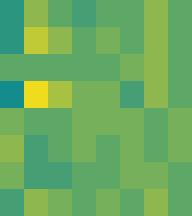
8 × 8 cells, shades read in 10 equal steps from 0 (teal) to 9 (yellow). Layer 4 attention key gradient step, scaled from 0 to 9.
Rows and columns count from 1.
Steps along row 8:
up down down up down up down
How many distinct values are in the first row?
4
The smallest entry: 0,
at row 4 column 1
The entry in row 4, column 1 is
0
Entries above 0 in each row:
8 8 8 7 8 8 8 8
